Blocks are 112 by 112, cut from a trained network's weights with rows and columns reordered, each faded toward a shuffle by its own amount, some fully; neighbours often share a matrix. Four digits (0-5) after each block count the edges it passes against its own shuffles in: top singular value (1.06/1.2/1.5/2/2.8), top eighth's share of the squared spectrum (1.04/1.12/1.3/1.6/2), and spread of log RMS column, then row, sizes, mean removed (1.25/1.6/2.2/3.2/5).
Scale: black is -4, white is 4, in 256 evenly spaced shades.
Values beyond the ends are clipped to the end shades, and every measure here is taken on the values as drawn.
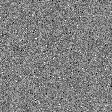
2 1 0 0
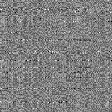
4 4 0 3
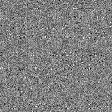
3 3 0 2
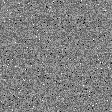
1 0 0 0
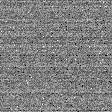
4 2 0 1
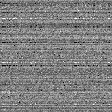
5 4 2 3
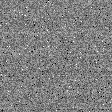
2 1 0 0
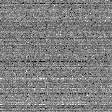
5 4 2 2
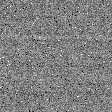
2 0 0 0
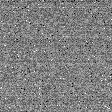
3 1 0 1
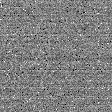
3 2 0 0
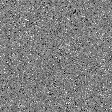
0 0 0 0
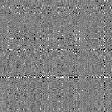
4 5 3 3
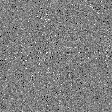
3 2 1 1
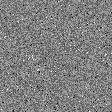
0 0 0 0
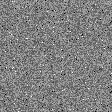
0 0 0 0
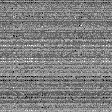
5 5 2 3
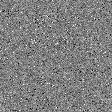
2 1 0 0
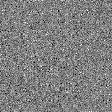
3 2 0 2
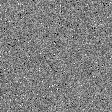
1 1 0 0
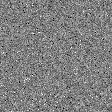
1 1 0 0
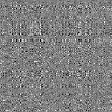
5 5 3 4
